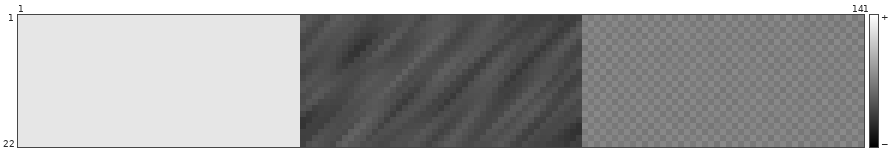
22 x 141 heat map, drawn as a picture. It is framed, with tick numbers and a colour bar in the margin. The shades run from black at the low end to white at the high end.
It is made of 1 by 3 panels. Panel 1,1: very high, flat. Panel 1,2: low, slanting up to the right, faint in contrast. Panel 1,3: middling, checkered, faint in contrast.
